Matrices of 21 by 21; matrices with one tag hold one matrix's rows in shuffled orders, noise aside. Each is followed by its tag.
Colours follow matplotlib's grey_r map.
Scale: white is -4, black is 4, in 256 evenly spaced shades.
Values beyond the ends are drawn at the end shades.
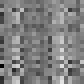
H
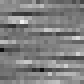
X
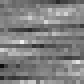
X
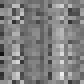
H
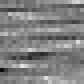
X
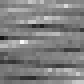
X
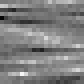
X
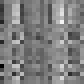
H
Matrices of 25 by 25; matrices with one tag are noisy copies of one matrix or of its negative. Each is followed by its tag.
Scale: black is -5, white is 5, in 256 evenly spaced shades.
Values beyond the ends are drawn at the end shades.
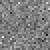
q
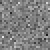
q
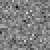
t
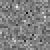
t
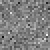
q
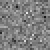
t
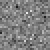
t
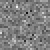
t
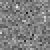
t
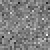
q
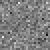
q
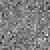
q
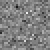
t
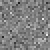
q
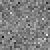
q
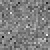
q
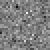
t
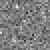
t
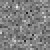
t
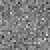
q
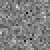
t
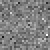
q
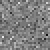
q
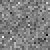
q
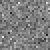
q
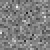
t
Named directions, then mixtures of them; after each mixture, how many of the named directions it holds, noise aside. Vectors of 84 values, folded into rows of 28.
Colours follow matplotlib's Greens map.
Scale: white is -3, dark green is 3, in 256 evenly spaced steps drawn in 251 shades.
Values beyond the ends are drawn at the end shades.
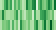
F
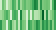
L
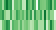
two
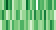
two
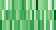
two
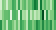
one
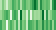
one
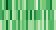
two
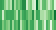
one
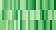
two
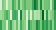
one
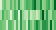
two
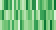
one
